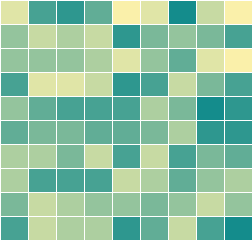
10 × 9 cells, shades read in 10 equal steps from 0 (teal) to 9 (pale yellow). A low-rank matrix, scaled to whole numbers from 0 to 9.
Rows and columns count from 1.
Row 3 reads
5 5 5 6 8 5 3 8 9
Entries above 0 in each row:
8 9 9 9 8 9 9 9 9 8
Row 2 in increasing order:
1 2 4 4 5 5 6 7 7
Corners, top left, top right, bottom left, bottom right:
8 9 2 0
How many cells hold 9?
3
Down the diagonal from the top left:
8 7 5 7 2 4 2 5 5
